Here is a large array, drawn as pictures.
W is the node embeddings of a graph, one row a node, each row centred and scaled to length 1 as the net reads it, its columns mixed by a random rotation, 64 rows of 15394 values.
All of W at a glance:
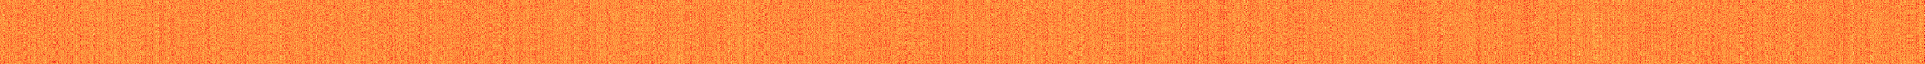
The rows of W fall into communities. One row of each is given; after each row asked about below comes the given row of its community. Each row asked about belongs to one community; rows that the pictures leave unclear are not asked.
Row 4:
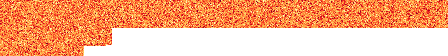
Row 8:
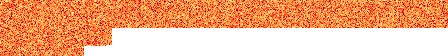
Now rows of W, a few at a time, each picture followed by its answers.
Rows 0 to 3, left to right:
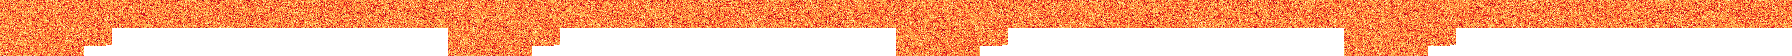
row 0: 4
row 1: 4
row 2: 4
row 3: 8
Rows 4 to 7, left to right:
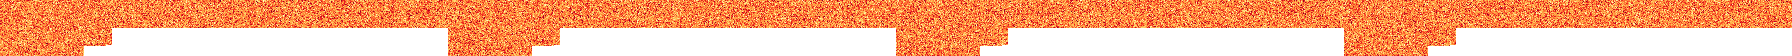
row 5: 8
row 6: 8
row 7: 8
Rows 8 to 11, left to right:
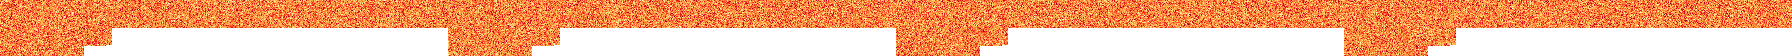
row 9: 4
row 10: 8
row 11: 4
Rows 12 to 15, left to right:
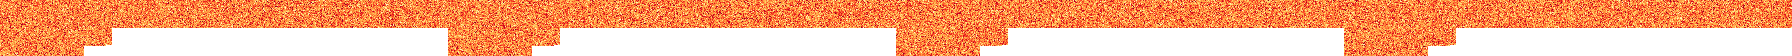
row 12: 4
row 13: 4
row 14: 8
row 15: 8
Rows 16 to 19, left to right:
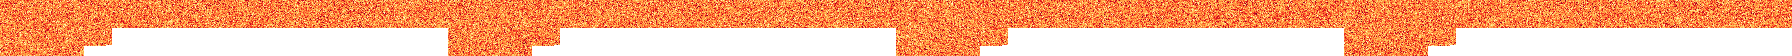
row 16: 4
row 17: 8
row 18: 4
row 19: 8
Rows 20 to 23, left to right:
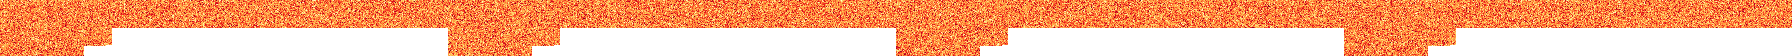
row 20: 8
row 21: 4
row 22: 8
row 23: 8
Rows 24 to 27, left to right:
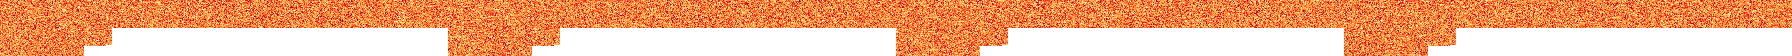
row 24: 4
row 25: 4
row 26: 4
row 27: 8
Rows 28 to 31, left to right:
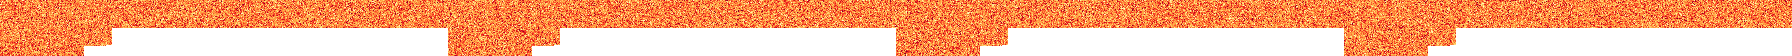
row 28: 8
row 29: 8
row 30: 8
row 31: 4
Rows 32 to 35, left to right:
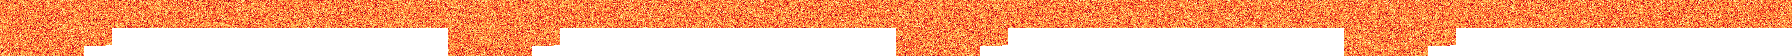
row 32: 4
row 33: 8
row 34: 8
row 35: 4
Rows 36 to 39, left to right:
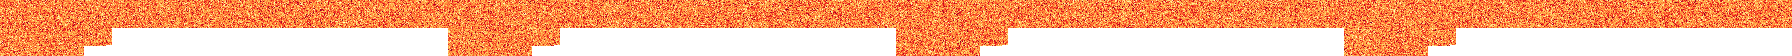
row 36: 4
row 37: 4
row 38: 8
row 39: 4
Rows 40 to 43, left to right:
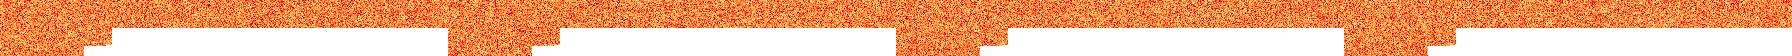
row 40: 4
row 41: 8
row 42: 8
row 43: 8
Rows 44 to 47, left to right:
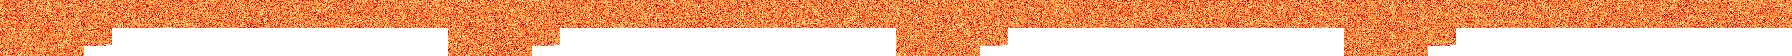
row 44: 4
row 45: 4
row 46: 4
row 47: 4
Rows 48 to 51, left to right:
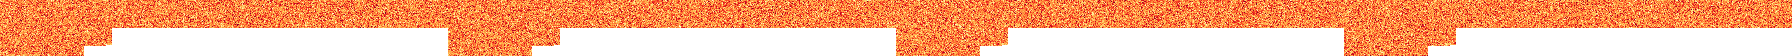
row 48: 4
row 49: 4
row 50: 4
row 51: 8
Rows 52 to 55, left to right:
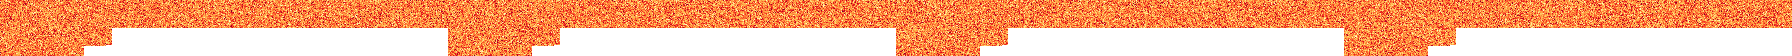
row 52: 8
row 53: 8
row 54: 8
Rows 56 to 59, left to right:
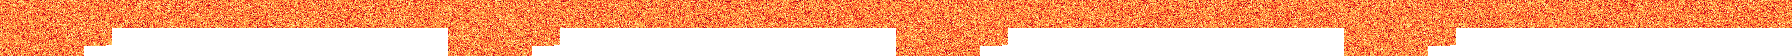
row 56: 4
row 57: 4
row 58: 4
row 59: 4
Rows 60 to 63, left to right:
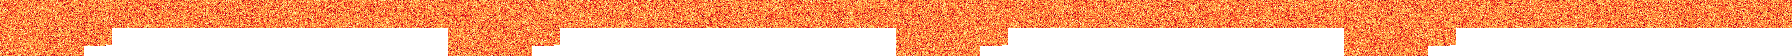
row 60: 8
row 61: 4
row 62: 4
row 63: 4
